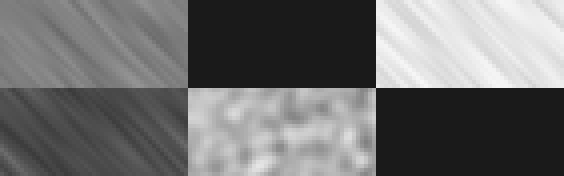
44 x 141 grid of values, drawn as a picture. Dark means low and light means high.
The table splits into 2 rows of 3 panels. Panel 1,1: middling, slanting down to the right, faint in contrast. Panel 1,2: very low, flat. Panel 1,3: very high, slanting down to the right, faint in contrast. Panel 2,1: low, slanting down to the right, faint in contrast. Panel 2,2: high, blotchy. Panel 2,3: very low, flat.
